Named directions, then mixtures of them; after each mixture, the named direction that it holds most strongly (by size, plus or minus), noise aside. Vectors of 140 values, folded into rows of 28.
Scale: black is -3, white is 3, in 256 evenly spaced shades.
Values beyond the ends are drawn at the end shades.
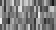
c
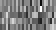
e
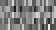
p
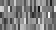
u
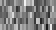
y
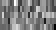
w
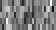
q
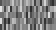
c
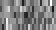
q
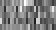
c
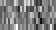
y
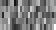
w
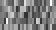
y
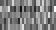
p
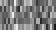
y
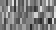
p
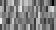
c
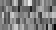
w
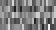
p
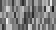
q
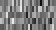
e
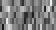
q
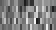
y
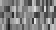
p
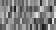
p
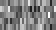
u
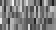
c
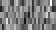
q
